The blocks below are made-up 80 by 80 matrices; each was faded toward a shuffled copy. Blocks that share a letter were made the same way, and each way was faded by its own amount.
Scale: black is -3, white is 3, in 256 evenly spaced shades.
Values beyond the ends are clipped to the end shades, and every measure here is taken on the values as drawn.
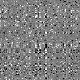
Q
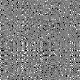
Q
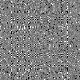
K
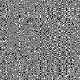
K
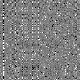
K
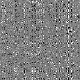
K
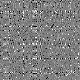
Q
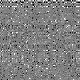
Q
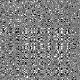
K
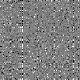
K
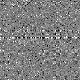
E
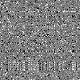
E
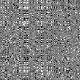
K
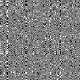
K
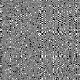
K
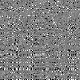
Q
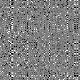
K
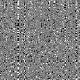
K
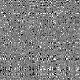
Q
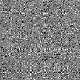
E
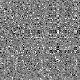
E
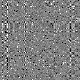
K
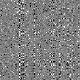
K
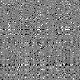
Q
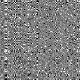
K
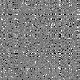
Q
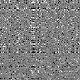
Q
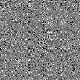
E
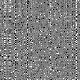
K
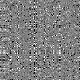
K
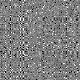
K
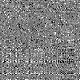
E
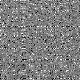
E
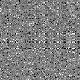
E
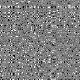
Q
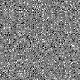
E
